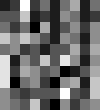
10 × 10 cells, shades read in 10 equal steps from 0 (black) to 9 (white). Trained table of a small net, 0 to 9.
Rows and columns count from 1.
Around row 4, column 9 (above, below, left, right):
2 2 4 5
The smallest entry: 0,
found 5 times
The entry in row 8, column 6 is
0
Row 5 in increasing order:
1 2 2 3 3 3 4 5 6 6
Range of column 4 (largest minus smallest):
7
